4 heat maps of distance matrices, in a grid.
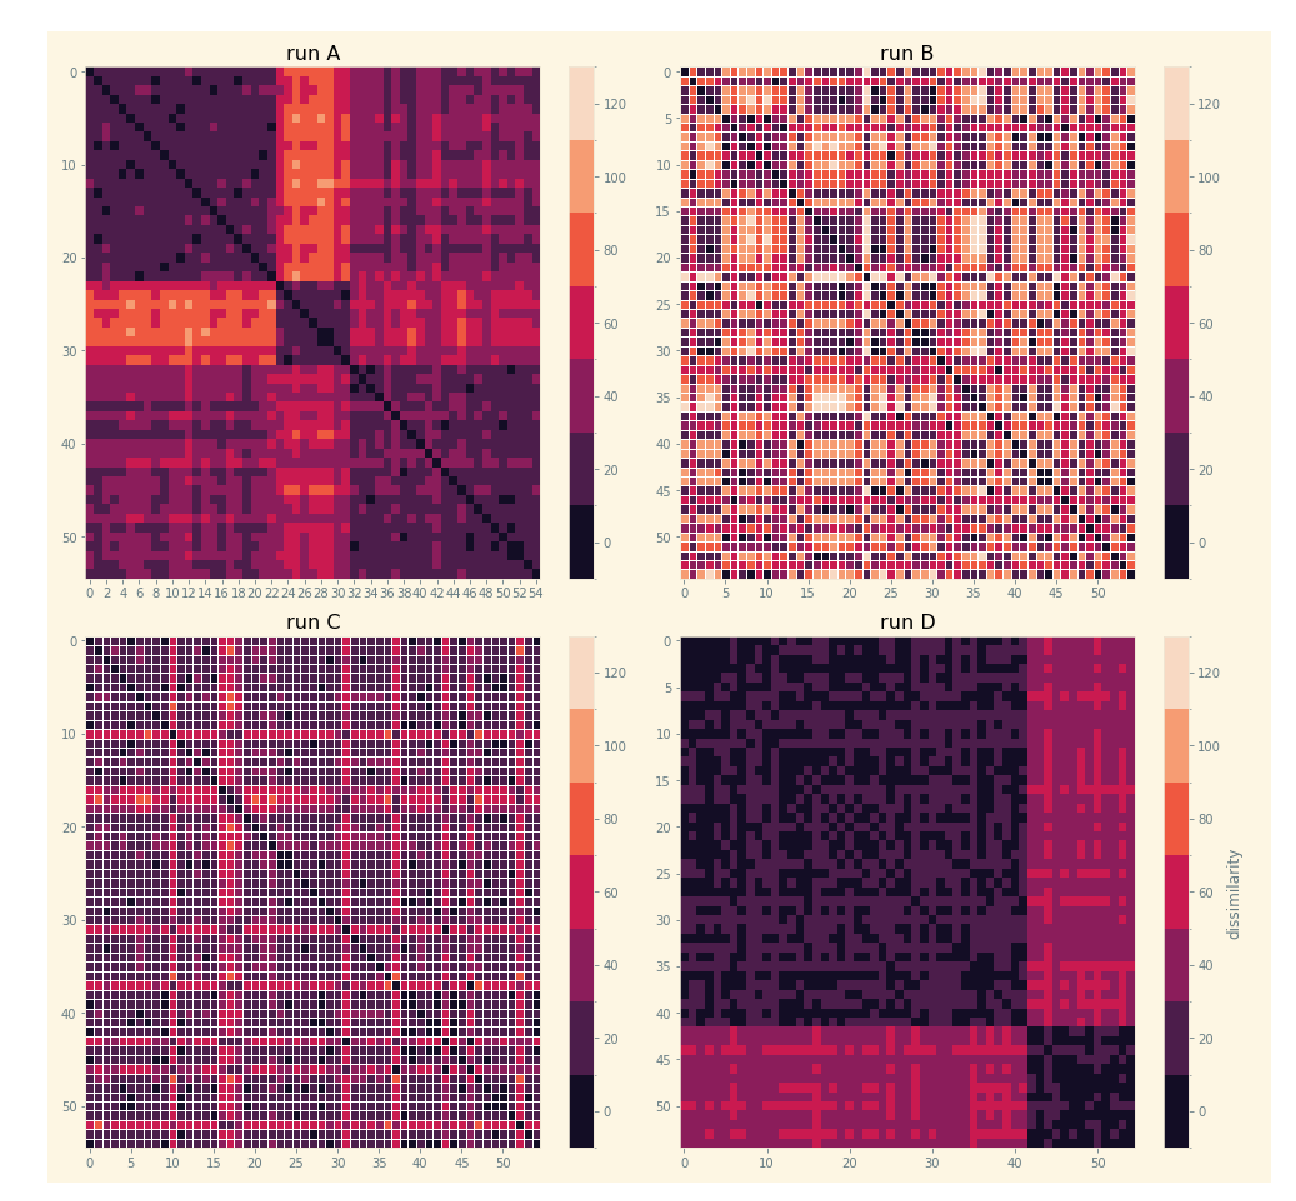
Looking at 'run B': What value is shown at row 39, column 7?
100
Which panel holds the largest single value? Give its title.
run B
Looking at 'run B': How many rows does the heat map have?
55
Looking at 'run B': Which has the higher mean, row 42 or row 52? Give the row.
52
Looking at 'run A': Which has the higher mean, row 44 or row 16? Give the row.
44
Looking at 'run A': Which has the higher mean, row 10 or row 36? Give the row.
10
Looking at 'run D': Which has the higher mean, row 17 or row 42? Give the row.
42
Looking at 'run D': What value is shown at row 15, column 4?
20
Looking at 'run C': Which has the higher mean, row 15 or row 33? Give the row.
15
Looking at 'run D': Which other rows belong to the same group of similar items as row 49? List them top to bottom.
42, 43, 44, 45, 46, 47, 48, 50, 51, 52, 53, 54
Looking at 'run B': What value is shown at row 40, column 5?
20
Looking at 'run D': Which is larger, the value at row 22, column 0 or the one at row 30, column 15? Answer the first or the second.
the second
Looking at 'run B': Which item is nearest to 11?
1
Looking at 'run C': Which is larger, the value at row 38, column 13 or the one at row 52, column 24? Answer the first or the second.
the second
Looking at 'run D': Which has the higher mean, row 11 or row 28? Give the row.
28
